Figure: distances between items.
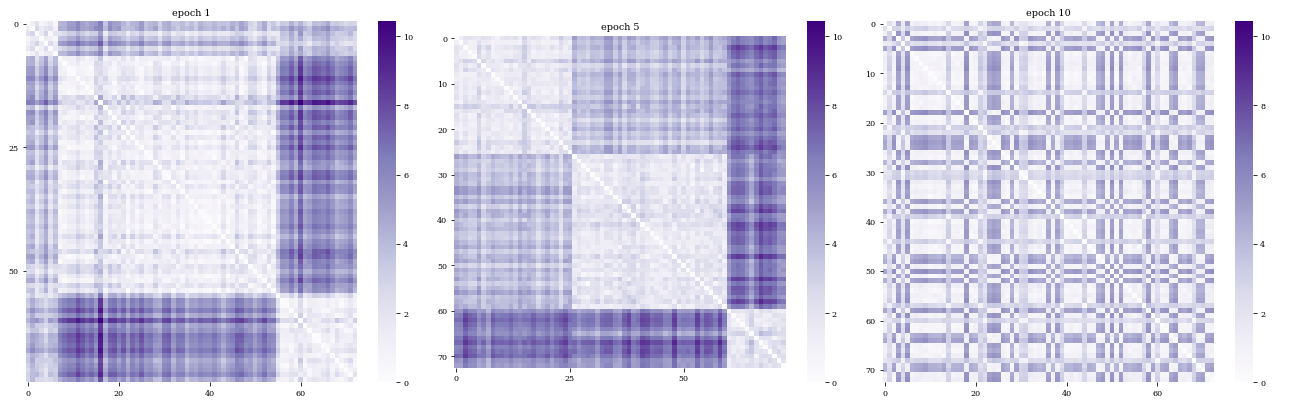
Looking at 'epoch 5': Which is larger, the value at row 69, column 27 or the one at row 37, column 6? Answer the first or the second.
the first
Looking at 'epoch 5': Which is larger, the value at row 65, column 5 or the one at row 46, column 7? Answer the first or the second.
the first
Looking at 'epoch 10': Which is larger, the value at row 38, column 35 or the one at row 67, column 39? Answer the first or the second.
the first
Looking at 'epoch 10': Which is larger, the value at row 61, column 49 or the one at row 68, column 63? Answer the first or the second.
the second
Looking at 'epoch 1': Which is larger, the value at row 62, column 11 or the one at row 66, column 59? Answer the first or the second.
the first
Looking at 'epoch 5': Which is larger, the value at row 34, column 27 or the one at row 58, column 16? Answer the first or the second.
the second
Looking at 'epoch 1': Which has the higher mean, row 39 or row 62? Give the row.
62
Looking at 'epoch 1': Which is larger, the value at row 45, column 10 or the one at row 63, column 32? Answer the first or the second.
the second
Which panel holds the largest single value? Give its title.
epoch 1
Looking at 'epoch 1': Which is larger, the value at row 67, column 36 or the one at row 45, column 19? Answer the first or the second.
the first
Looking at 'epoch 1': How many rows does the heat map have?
73
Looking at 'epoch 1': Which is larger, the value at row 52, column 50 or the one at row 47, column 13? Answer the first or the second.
the first
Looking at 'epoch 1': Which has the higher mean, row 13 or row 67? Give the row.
67
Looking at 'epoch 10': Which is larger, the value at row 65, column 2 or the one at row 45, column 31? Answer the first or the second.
the second
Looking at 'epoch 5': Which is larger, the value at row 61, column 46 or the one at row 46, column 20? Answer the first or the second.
the first
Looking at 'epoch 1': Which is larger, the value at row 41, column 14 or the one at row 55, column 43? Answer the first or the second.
the second
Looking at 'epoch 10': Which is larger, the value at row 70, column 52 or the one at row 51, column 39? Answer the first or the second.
the second
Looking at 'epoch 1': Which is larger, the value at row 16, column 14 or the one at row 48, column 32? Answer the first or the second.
the first
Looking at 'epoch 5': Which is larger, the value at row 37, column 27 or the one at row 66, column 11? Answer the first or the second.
the second
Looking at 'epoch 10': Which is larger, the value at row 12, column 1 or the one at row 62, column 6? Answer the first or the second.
the first
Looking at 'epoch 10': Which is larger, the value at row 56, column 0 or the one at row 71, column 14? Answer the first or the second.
the second
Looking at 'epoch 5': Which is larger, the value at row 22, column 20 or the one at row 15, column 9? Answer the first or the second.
the second
